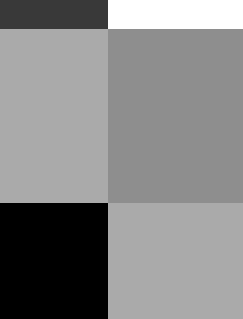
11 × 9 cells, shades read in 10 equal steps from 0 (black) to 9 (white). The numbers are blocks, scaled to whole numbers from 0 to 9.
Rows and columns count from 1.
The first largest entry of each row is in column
5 1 1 1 1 1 1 5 5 5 5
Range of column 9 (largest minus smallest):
4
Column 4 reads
2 6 6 6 6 6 6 0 0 0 0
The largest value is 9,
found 5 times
